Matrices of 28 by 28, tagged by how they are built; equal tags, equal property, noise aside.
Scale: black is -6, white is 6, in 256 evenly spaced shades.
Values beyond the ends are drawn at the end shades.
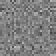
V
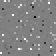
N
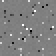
N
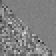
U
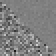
U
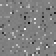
N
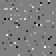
N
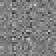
V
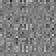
V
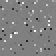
N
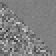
U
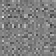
V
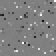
N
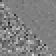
U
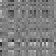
V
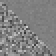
U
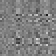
V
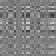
V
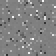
N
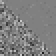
U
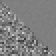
U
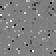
N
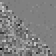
U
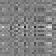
V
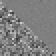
U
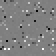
N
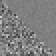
U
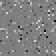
N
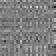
V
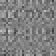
V
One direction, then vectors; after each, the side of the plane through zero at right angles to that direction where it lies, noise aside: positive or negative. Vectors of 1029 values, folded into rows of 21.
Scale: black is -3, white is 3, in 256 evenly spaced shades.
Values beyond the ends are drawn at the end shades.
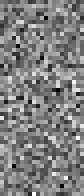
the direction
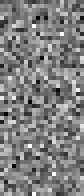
positive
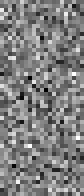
positive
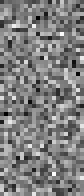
positive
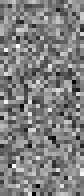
negative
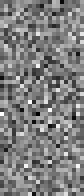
negative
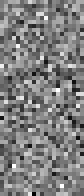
negative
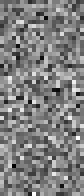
positive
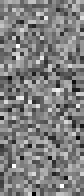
negative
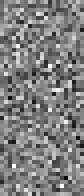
negative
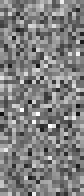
positive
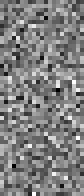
positive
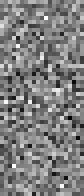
negative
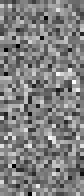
positive
